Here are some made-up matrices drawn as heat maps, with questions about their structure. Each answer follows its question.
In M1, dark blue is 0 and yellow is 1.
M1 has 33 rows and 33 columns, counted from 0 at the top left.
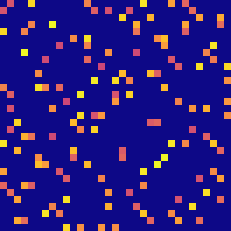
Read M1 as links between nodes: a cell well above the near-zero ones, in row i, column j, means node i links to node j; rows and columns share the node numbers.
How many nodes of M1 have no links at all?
0
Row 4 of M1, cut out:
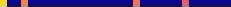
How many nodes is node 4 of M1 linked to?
4
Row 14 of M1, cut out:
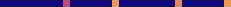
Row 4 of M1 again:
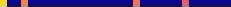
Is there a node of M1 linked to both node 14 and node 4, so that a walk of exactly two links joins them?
no
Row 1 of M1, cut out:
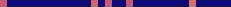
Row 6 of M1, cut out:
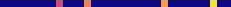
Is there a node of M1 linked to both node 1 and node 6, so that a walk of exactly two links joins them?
no
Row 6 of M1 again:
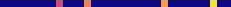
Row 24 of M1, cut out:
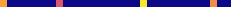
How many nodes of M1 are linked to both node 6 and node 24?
2
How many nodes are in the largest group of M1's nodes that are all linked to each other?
3
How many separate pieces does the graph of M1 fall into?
1
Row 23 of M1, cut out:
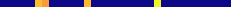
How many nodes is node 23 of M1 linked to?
4
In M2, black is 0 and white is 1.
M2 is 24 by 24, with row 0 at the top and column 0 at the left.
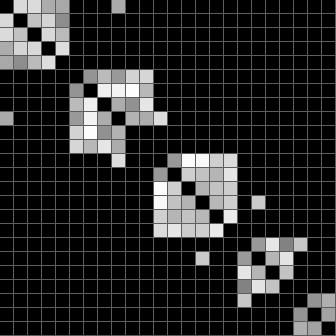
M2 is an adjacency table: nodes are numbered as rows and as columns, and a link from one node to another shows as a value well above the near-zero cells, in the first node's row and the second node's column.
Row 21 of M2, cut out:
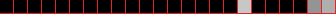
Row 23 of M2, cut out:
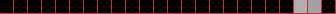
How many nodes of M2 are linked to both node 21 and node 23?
1
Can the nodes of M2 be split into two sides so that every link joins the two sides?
no
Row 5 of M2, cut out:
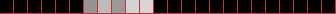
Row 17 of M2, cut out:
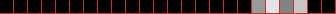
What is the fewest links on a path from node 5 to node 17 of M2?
5
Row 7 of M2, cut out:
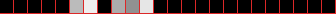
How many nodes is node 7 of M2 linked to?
5
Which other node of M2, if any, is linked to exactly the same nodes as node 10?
node 9
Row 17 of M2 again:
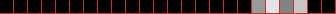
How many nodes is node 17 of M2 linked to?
4
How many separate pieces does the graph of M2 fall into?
1
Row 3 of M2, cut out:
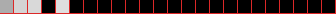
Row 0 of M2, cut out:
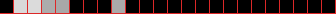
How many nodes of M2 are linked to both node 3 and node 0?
3
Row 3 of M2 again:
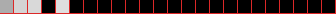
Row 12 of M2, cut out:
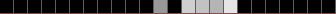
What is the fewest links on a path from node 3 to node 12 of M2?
4
